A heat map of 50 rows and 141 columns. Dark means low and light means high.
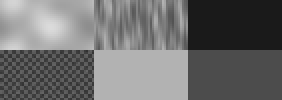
It is made of 2 by 3 panels. Panel 1,1: high, smooth. Panel 1,2: middling, streaked downward. Panel 1,3: very low, flat. Panel 2,1: low, checkered. Panel 2,2: high, flat. Panel 2,3: low, flat.
